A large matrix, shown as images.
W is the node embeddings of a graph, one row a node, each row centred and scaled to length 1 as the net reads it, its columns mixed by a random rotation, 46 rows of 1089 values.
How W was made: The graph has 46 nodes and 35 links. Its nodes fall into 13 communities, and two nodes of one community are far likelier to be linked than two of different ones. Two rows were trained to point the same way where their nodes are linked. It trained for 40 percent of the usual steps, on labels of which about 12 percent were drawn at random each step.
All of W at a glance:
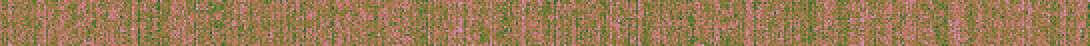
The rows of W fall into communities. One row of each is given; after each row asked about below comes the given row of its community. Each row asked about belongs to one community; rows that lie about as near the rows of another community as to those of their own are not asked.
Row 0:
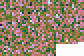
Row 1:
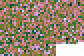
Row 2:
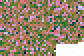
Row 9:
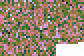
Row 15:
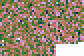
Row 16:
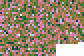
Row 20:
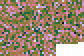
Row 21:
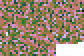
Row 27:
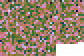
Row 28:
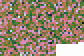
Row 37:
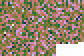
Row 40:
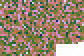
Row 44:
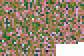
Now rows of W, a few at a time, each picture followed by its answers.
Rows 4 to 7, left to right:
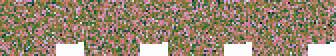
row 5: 40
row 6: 44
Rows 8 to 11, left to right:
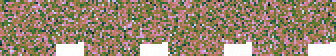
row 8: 40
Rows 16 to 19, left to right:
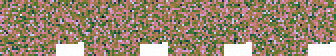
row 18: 1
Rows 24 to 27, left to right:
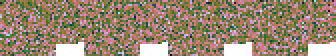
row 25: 21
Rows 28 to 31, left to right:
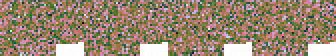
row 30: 9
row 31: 2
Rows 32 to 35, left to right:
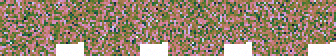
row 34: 27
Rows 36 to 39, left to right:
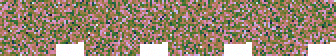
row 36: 28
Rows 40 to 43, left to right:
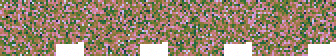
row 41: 20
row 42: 0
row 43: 16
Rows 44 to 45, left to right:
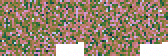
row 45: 1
